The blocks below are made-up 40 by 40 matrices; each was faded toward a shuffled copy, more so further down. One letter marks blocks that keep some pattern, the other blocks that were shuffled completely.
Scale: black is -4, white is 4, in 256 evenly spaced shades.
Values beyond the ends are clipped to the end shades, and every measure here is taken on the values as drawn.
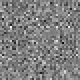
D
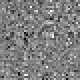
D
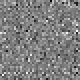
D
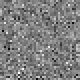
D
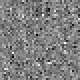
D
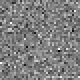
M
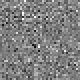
D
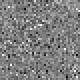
M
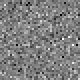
M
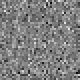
D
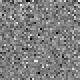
D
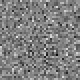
D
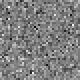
M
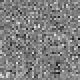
D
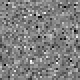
M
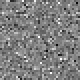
M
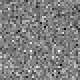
M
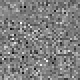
D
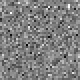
M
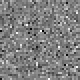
M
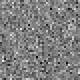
M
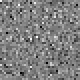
D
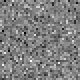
M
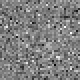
M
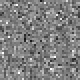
D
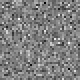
D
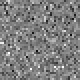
D
